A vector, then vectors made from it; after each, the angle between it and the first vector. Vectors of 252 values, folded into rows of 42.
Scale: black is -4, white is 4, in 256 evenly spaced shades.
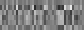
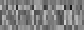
nearly opposite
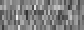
partly opposed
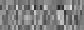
nearly parallel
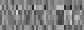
nearly opposite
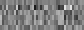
nearly parallel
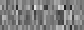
nearly opposite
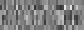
nearly parallel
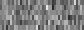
orthogonal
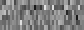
partly aligned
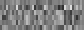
nearly parallel
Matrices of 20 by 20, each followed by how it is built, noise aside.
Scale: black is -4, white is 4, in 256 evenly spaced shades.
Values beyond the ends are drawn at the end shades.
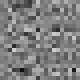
low rank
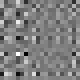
low rank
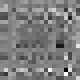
low rank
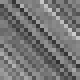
Toeplitz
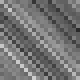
Toeplitz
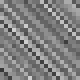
Toeplitz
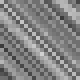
Toeplitz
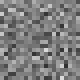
low rank
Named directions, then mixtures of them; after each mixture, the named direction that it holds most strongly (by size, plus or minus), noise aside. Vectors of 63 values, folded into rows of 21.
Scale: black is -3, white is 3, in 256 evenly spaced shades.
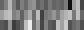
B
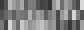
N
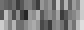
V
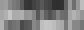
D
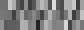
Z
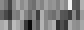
B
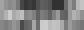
D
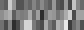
B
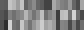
N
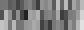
V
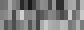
Z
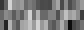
N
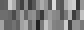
Z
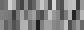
Z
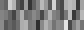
Z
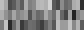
N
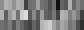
V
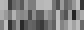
N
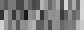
V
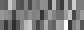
Z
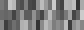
Z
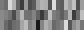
Z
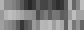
D
